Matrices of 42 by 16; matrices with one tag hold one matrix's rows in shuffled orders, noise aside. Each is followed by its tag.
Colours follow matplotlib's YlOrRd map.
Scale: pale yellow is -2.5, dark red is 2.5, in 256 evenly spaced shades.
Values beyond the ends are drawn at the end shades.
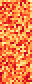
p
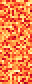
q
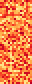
q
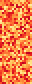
p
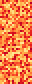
q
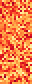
p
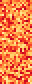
p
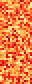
q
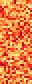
q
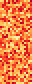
q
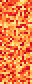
p
